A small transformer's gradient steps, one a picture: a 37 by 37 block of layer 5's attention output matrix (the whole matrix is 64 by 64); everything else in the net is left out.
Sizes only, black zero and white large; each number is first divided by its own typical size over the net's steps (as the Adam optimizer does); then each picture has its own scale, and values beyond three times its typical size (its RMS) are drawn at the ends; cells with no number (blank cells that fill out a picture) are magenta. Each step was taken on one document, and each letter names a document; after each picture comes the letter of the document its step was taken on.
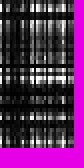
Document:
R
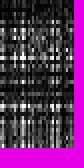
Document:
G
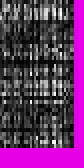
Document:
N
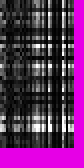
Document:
R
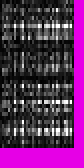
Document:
G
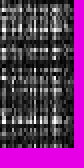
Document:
N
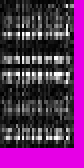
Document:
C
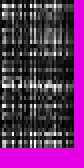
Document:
N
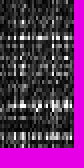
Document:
G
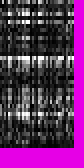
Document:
C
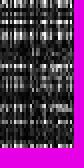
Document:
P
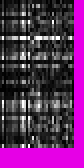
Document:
G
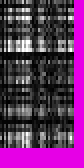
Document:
C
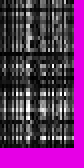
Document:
C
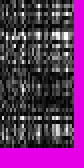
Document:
G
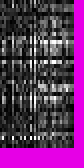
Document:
N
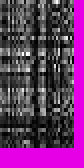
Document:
C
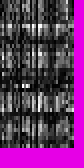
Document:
C
